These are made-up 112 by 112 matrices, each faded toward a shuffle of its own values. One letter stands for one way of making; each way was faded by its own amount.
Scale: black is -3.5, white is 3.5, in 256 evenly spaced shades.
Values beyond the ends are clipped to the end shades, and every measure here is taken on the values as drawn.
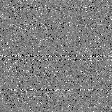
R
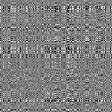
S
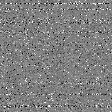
R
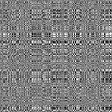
S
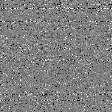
R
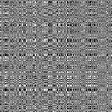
S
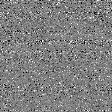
R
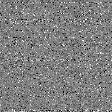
R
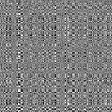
S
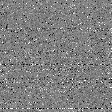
R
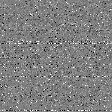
R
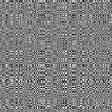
S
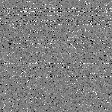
R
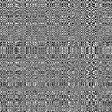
S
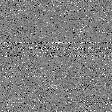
R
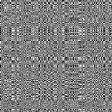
S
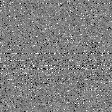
R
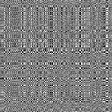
S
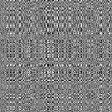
S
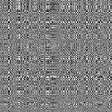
S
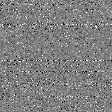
R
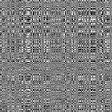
S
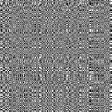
S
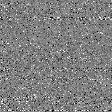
R
